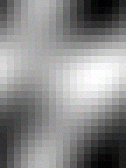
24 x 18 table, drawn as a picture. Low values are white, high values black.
Lone odd cells: none. Ninth with the lowest average: middle right. Stripes: none.
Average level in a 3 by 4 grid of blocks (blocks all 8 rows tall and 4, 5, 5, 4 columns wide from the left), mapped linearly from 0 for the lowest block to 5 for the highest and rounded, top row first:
2244 / 2200 / 4235
